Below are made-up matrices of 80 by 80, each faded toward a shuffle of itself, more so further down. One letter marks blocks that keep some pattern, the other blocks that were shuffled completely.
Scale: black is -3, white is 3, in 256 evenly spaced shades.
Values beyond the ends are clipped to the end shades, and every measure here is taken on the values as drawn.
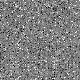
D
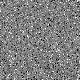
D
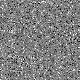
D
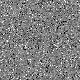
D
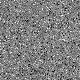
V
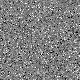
V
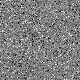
V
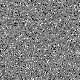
D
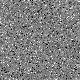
V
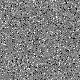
D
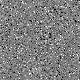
D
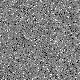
V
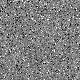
V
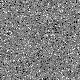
V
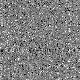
D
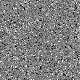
D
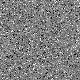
V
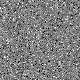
V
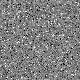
V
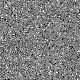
V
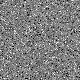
V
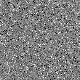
V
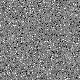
D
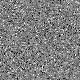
V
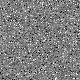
V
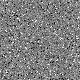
V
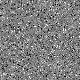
D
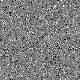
D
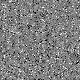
D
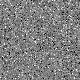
D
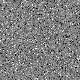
V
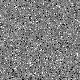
D
